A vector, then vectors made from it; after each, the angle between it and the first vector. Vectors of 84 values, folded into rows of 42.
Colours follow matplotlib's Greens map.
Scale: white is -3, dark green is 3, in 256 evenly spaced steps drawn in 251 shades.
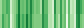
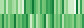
orthogonal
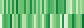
orthogonal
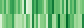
partly opposed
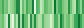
partly aligned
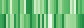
partly aligned
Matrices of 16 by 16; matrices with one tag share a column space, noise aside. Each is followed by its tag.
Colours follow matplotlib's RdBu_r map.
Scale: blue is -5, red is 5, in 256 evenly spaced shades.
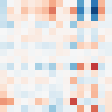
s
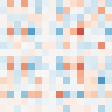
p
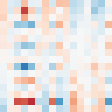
s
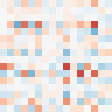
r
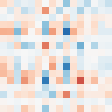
p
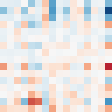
s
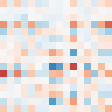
r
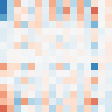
s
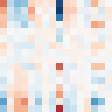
s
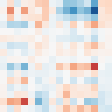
s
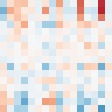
s
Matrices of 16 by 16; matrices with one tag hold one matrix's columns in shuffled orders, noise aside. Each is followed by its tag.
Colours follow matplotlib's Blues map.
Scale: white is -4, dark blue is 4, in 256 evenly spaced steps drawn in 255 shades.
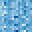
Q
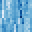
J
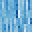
J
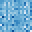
Q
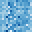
Q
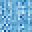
Q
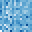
Q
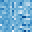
Q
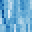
J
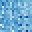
Q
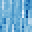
J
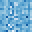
Q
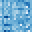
Q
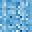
Q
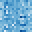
Q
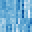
J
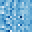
Q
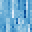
J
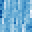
J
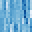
J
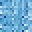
Q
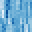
J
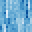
J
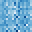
Q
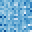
Q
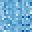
Q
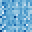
Q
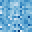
Q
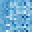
Q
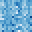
Q
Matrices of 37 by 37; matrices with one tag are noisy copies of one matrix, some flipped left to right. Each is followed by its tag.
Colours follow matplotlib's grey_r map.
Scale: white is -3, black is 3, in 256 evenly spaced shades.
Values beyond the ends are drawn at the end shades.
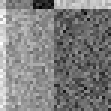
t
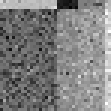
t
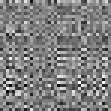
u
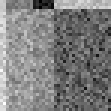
t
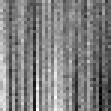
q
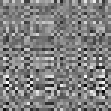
u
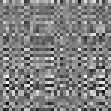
u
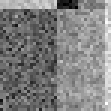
t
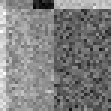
t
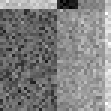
t
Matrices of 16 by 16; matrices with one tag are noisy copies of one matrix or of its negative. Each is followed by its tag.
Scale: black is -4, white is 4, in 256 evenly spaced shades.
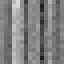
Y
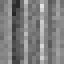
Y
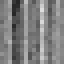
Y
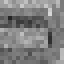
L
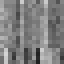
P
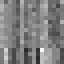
P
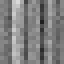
Y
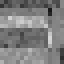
L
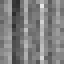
Y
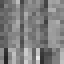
P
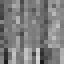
P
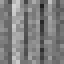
Y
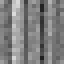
Y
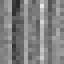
Y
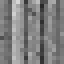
Y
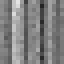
Y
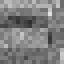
L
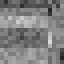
L
